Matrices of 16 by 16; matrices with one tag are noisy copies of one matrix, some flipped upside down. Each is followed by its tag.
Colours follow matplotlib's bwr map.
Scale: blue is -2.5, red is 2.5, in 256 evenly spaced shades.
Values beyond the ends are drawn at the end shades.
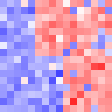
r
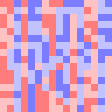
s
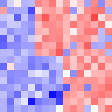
r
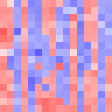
s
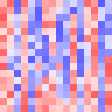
s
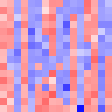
s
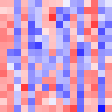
s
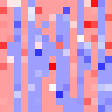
s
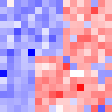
r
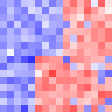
r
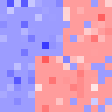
r
